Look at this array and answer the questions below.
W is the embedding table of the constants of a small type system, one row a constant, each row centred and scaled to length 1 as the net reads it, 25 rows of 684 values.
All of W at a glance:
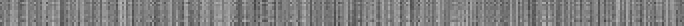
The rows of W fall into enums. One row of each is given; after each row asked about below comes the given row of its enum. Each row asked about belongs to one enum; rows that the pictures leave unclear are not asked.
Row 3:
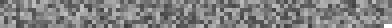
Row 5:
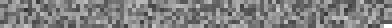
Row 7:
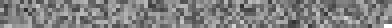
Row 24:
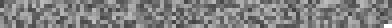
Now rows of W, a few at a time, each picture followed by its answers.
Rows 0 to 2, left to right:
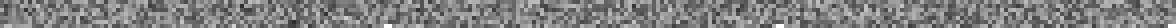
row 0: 7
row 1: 5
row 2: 3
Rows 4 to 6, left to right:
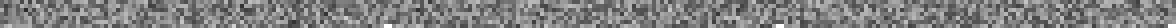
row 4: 7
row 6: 3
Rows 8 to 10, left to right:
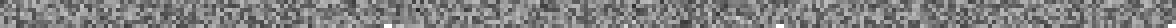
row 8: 3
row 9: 7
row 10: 24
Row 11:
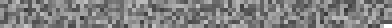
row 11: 5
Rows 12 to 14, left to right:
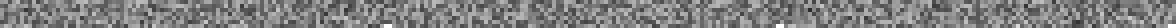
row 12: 5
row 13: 24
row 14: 7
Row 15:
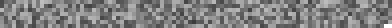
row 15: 24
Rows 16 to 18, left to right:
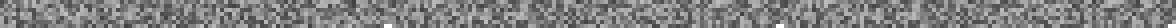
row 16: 3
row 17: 24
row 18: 24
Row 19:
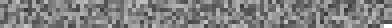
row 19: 5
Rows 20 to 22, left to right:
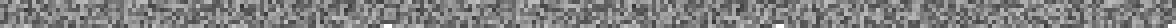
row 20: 5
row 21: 5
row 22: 24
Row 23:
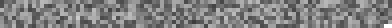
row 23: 24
